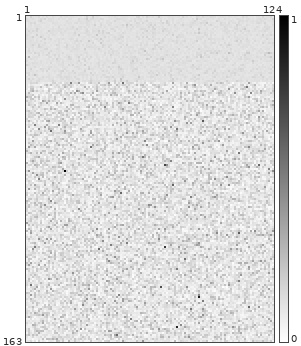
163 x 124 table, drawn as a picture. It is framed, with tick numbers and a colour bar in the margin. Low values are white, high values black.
Seam: horizontal, 20% of the way down, the top part calmer. Histogram: skewed, a long tail of high values. Stripes: none. Mirror symmetry: none. Slope: none. Average level on the scale: 10%.
